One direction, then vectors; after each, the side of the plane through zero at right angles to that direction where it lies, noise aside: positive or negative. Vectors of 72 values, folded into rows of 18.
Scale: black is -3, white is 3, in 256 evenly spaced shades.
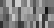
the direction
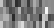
negative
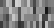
positive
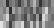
negative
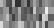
negative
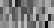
negative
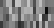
positive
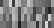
positive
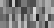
negative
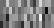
positive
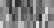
negative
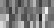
negative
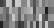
positive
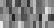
negative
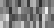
negative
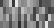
positive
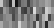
negative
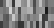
positive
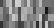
positive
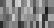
positive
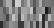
positive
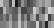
negative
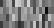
positive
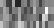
negative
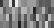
positive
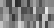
negative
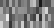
negative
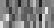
negative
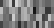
positive
